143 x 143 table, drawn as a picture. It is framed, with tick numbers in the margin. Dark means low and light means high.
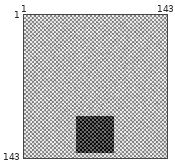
On average the colour sits 70% of the way up the scale. In the bottom middle lies a patch that is lower than the rest. The halves do not mirror each other. The bottom middle is the ninth with the lowest average.
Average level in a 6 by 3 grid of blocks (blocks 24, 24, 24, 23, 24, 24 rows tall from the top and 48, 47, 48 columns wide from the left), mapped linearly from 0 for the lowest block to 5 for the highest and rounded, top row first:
555
555
555
555
505
505
